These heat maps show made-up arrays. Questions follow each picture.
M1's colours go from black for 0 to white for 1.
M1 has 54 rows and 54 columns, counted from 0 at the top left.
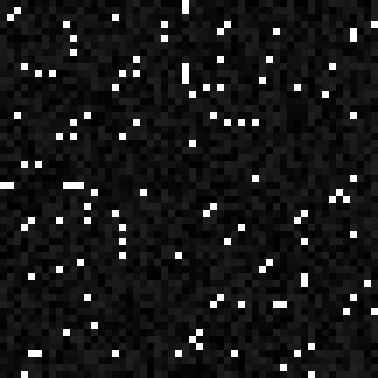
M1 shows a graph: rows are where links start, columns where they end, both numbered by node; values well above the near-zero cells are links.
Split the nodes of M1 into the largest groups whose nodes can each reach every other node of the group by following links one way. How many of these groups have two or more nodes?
2
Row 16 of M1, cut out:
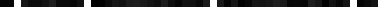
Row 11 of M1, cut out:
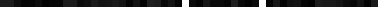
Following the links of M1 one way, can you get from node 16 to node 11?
yes
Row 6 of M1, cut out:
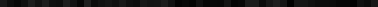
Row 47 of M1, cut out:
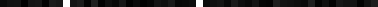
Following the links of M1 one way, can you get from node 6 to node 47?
no
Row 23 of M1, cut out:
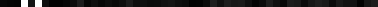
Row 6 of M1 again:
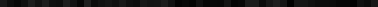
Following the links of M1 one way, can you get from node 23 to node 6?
no
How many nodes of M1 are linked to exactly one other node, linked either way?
7
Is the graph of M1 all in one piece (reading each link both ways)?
no
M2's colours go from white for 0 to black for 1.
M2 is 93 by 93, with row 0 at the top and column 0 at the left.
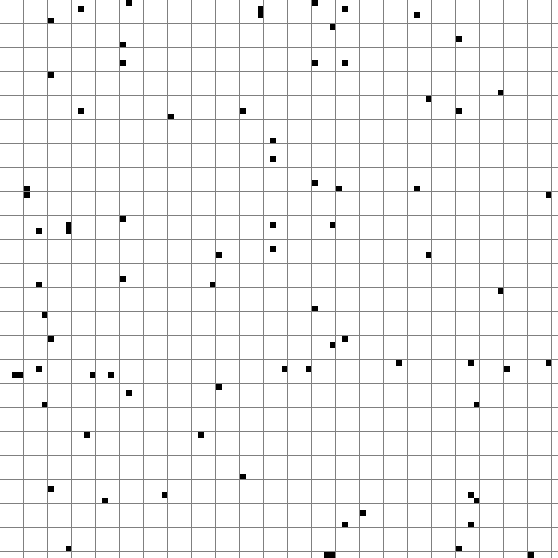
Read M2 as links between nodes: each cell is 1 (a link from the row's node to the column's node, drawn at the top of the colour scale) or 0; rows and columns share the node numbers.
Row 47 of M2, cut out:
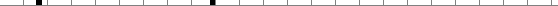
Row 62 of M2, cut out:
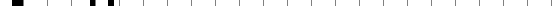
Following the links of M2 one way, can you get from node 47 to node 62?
no
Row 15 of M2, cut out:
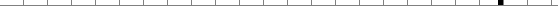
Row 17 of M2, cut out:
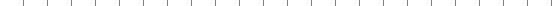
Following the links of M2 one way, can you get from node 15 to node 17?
yes
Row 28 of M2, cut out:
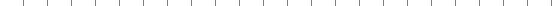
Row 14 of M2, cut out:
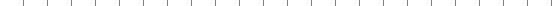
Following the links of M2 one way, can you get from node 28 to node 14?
no
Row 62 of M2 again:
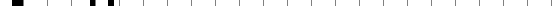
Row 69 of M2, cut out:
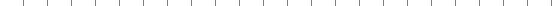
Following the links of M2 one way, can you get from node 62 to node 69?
yes
